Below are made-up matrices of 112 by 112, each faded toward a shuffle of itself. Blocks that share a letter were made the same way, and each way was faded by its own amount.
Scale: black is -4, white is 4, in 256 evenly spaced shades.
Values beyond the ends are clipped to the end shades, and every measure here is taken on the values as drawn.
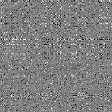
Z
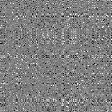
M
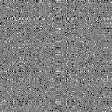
M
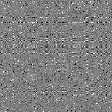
M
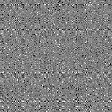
M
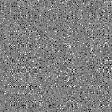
Z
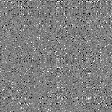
Z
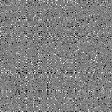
M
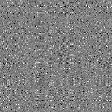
Z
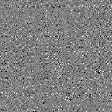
Z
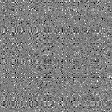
M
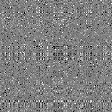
M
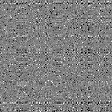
M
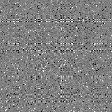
M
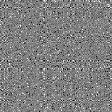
M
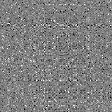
Z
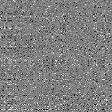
Z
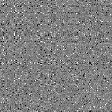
Z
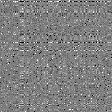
M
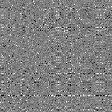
M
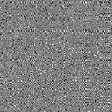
M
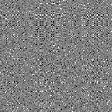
M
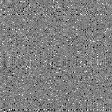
Z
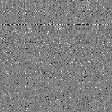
Z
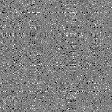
Z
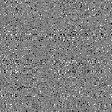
Z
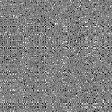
M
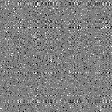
M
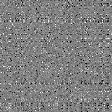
Z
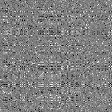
M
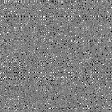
Z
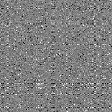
M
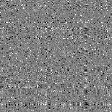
Z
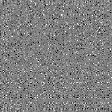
Z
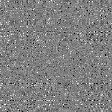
Z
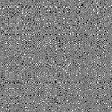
M
